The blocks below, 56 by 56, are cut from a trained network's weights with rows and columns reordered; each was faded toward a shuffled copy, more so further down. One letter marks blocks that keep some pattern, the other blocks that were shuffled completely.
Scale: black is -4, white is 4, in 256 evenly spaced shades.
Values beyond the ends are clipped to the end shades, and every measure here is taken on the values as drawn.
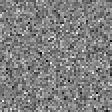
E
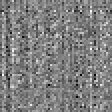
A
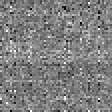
A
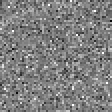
E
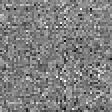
A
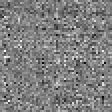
A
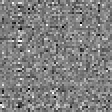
A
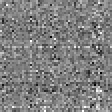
A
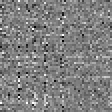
A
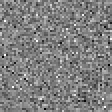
E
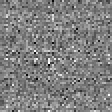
A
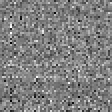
A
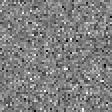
E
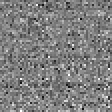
A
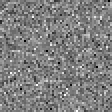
E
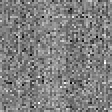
A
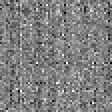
A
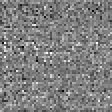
A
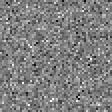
E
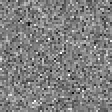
E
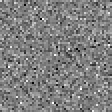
E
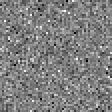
E
